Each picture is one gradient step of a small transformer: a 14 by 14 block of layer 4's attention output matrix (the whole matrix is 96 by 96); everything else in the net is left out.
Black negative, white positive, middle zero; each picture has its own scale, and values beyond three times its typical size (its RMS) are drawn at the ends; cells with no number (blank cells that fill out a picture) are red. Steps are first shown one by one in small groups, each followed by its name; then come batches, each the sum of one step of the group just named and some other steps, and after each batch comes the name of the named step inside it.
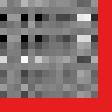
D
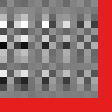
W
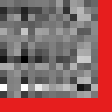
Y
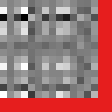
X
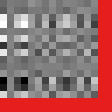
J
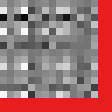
X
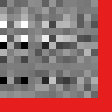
J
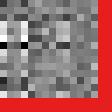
X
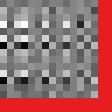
W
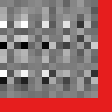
W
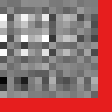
J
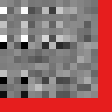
Y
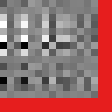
J
